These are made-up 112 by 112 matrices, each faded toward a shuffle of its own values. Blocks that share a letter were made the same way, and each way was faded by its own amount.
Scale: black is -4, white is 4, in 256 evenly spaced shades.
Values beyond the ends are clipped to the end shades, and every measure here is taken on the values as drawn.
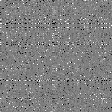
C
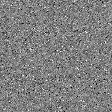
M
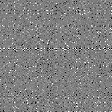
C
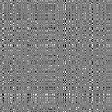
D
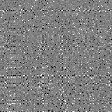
C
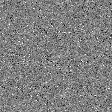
M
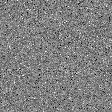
M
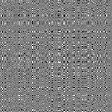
D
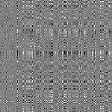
D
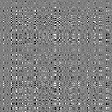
D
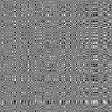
D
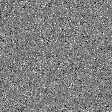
M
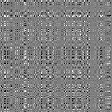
D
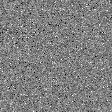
M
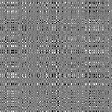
D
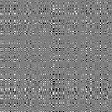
D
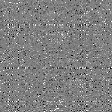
C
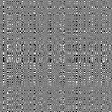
D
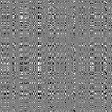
D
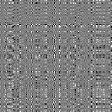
D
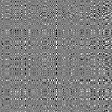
D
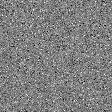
M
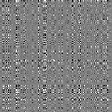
D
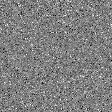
M
